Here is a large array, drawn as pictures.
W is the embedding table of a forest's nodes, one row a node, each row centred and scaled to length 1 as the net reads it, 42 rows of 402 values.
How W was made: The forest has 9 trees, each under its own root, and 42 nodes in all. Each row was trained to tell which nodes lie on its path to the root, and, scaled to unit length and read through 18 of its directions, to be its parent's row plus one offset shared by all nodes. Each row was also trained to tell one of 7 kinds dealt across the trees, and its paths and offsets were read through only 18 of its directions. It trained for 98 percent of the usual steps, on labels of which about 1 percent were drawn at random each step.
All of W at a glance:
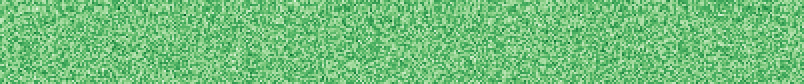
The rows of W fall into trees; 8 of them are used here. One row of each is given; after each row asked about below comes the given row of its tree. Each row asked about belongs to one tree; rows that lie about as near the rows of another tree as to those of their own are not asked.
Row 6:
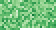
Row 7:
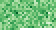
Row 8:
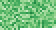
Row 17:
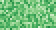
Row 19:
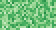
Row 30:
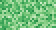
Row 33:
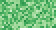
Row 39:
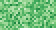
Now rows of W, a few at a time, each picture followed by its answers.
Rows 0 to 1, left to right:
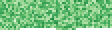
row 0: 17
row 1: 17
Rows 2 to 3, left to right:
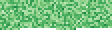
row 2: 30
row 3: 19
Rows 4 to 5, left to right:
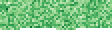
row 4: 19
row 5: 39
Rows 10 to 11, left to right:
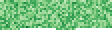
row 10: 8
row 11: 33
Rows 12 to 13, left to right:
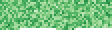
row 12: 6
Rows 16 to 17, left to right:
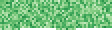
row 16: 30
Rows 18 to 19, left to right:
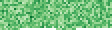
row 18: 39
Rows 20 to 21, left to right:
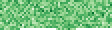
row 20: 6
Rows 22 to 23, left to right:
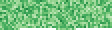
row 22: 7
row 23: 17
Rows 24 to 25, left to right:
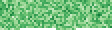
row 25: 17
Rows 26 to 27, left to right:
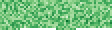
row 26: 8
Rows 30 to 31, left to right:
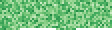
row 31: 7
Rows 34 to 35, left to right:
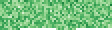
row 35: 8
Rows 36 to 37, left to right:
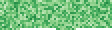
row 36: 8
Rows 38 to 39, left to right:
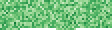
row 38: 30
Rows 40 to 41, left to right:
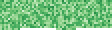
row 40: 30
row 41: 19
